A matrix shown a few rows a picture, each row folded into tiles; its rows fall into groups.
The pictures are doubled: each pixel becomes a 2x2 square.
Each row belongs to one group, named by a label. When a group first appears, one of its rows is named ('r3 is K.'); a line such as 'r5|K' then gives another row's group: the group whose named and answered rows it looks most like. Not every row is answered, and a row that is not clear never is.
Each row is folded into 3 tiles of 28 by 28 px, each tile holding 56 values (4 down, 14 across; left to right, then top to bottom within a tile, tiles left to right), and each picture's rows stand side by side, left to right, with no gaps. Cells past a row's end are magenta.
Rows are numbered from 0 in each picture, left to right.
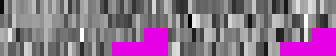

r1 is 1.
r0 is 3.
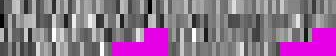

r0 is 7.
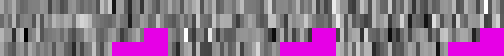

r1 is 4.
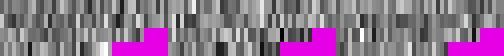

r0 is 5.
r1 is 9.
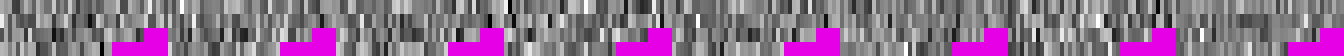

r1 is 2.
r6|7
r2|2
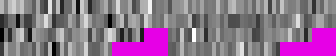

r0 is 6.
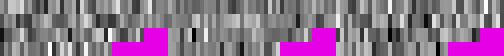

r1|1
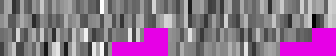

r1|5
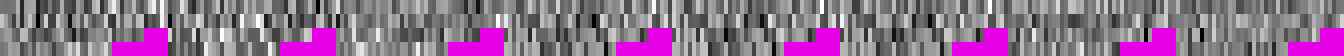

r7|1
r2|4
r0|5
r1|7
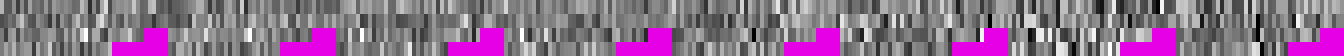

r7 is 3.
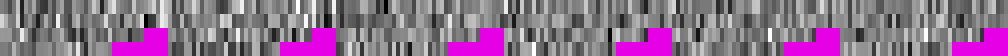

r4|4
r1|4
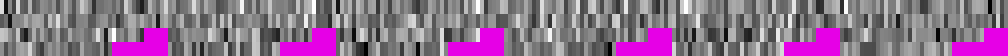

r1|4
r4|2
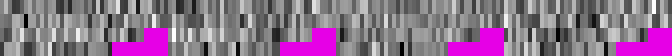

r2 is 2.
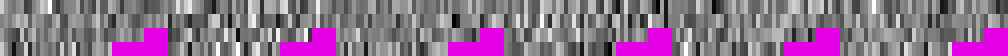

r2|5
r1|6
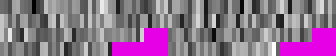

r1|5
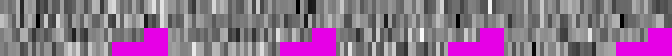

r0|5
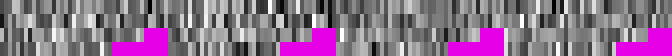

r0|7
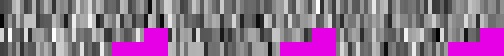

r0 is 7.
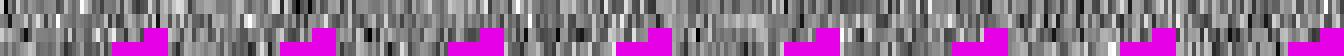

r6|5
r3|2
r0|4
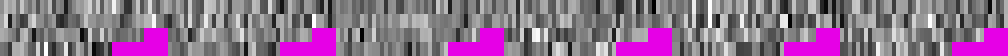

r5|7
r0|9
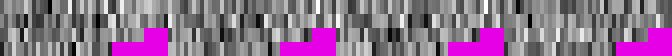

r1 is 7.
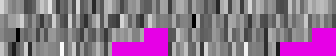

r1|3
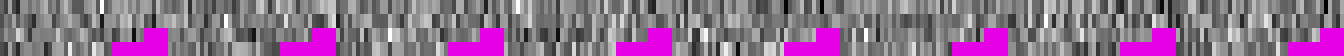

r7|7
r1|5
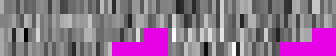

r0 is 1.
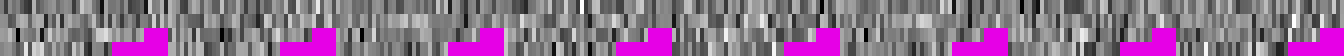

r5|1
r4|7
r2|1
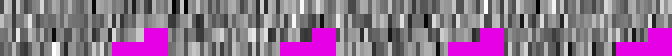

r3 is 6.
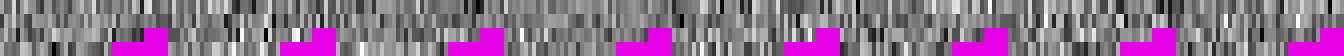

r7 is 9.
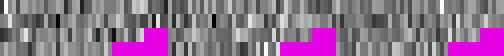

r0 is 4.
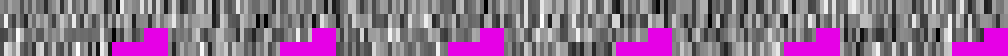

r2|7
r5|2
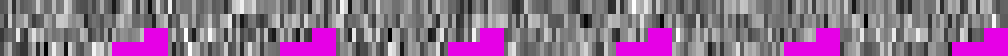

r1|4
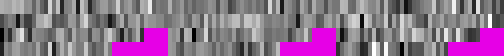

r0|6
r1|1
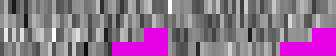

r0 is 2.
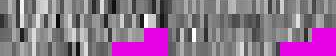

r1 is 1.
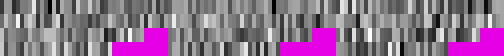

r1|3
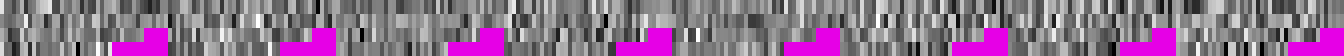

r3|9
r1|7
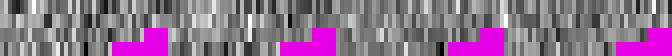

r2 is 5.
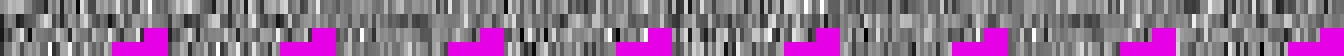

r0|6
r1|6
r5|1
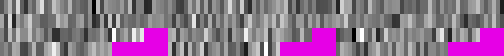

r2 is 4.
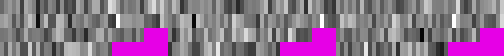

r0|5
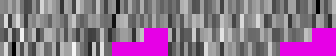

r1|7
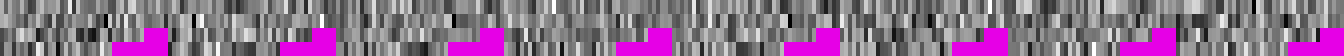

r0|3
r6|6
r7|6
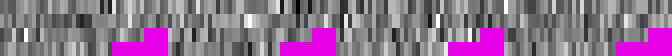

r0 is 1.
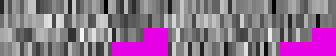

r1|3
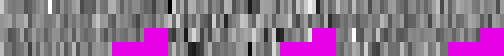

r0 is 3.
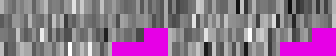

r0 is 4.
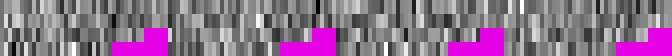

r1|7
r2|6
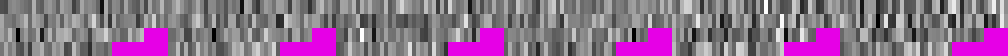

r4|2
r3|6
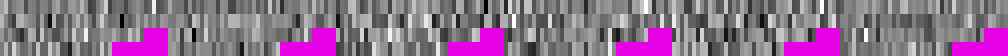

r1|1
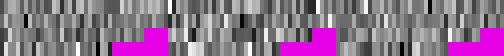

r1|4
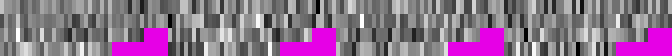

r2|2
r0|4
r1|7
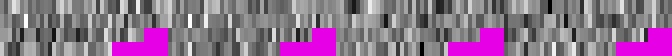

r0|2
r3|6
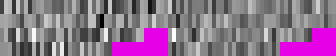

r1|4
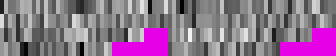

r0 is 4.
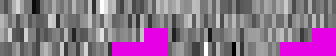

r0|6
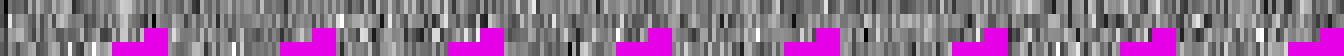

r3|2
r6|6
